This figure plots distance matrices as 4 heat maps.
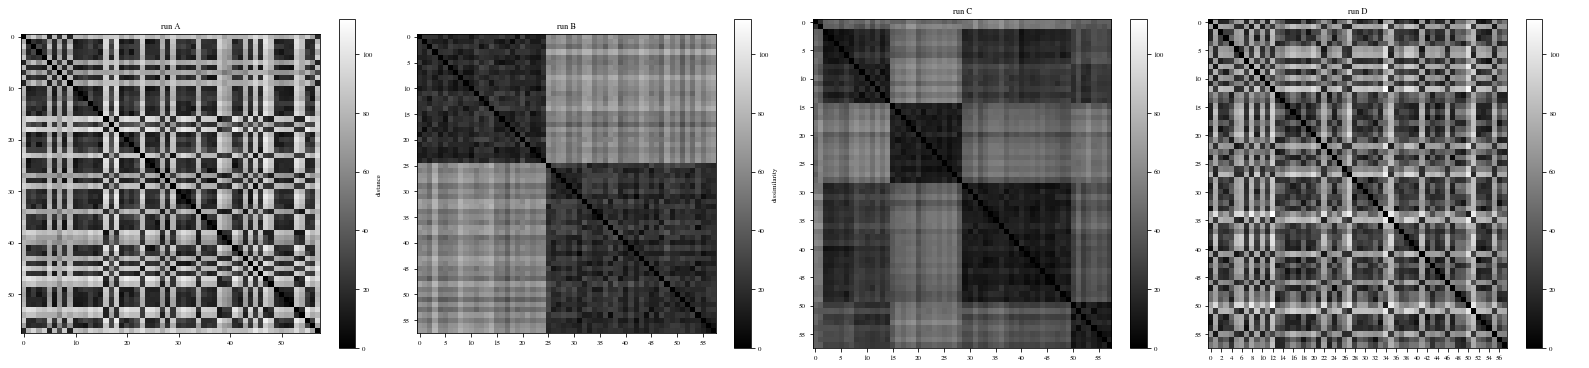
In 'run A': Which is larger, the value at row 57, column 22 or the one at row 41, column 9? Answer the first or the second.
the first
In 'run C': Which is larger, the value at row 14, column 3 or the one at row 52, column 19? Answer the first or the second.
the second
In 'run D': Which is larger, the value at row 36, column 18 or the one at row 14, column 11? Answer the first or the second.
the first
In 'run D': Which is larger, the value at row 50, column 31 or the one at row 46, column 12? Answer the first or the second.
the first
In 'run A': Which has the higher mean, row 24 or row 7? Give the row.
7
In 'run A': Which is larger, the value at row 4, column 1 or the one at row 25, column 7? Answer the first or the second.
the second
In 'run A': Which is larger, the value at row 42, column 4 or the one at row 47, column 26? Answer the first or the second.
the second
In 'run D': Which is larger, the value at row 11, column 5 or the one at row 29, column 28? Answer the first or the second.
the first
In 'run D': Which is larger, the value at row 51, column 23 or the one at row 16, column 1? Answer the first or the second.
the second
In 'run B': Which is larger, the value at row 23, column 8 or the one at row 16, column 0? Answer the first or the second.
the second
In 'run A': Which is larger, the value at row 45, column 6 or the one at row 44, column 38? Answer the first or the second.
the second
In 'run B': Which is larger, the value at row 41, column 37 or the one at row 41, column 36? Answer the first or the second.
the first
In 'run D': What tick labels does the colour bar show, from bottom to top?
0, 20, 40, 60, 80, 100
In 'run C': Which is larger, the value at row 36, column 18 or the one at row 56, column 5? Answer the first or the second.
the first
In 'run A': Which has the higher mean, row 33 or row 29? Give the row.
29
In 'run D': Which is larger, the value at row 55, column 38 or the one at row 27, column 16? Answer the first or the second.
the second
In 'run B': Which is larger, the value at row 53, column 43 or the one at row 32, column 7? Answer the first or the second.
the second
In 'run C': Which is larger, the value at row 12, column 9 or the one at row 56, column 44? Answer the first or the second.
the second
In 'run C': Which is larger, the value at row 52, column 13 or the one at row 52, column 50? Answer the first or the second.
the first
